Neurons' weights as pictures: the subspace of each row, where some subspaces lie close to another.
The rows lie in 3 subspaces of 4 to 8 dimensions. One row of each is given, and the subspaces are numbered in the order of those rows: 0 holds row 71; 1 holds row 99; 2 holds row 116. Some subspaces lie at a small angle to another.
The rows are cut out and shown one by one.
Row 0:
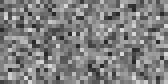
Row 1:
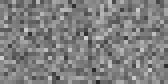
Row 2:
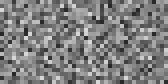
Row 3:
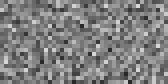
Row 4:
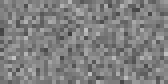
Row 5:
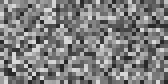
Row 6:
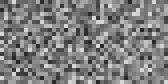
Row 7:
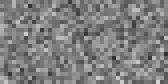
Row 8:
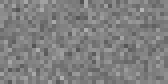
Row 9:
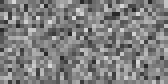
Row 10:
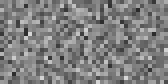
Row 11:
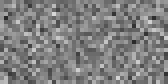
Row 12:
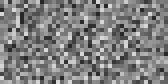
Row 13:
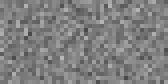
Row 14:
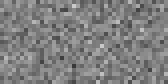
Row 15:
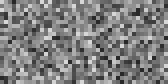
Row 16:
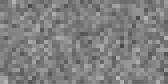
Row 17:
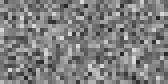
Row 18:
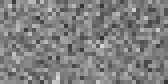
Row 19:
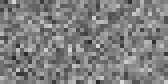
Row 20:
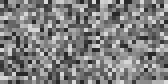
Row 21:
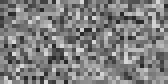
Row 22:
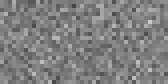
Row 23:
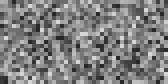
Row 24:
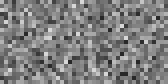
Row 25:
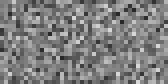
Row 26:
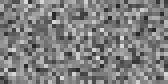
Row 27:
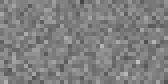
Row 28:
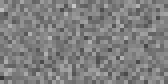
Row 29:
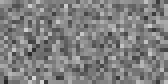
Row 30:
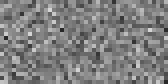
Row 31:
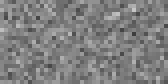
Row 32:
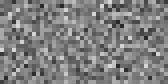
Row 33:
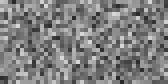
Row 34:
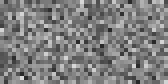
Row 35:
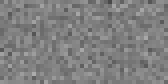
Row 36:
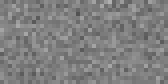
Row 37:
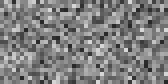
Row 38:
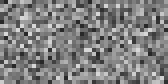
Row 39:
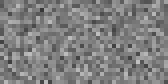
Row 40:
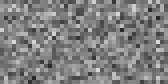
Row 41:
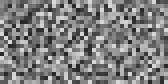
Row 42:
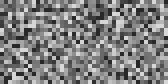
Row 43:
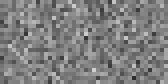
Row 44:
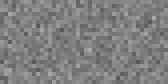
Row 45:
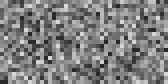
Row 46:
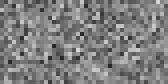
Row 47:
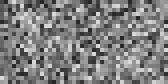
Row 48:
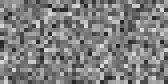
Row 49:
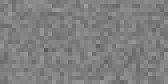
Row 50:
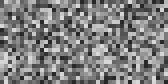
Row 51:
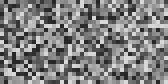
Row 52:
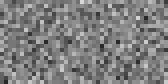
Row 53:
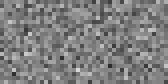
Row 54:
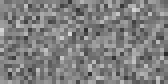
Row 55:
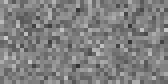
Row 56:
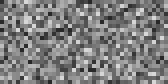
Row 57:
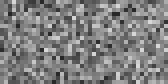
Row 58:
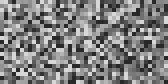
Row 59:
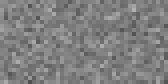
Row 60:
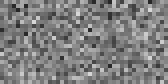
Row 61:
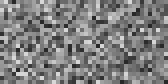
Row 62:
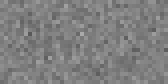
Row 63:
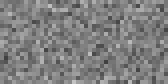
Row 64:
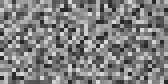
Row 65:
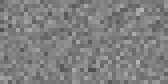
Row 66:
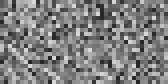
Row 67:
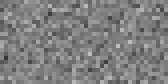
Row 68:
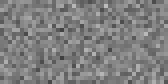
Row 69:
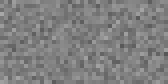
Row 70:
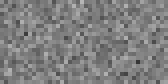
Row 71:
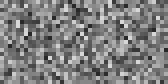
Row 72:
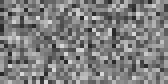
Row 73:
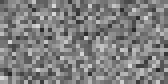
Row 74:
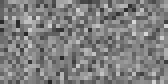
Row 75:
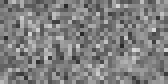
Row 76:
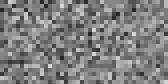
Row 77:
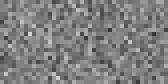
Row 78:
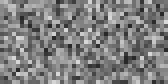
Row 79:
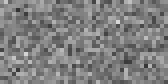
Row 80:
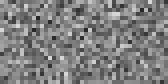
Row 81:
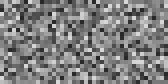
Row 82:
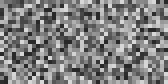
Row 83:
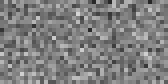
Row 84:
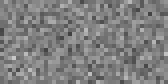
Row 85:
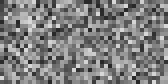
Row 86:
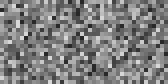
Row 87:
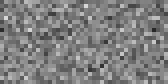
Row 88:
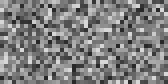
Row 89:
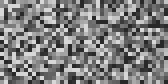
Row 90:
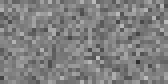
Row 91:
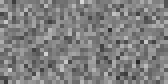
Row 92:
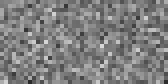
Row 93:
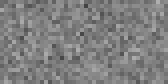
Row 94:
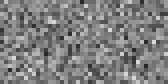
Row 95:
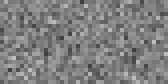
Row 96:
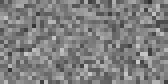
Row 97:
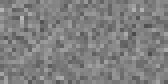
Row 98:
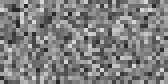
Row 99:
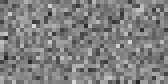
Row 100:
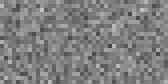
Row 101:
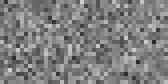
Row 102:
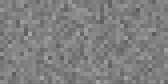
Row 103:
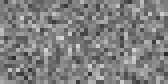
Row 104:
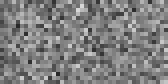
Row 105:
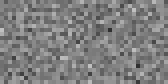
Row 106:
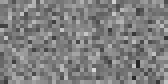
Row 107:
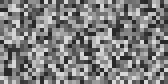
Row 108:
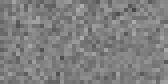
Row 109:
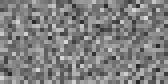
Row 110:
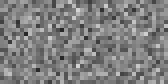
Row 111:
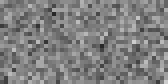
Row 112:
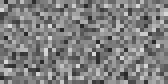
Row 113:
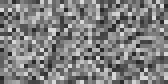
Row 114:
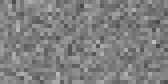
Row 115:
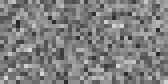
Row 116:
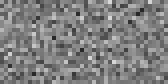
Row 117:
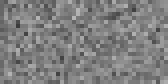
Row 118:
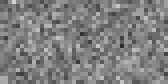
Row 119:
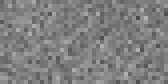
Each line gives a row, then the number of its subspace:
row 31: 0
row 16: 0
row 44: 1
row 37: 1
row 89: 0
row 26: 2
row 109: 1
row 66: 1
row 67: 1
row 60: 2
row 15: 0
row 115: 2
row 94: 0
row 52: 0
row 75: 0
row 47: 1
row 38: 1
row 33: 0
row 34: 1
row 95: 0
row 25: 1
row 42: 1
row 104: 1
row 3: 1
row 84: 0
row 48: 1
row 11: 1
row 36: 2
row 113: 2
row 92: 0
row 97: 2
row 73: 1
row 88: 1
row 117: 0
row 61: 0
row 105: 1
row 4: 0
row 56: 1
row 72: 2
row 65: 1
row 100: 2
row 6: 0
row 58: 0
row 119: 1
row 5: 0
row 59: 0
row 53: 2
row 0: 0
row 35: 2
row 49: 1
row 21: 2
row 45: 0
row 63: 1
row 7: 0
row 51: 0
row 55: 1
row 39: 2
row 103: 0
